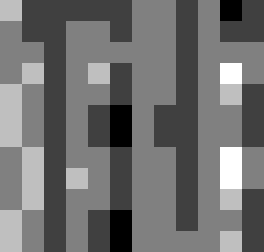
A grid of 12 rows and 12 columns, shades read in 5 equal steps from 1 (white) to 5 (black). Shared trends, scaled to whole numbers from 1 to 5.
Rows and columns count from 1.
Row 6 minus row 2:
-1 -1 0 0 1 1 0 1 0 0 -1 0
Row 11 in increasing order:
2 3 3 3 3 3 3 4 4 4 4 5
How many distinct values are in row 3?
2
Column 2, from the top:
4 4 3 2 3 3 3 2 2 2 3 3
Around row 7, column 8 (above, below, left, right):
4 3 3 4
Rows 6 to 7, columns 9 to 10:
4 3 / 4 3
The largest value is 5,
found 5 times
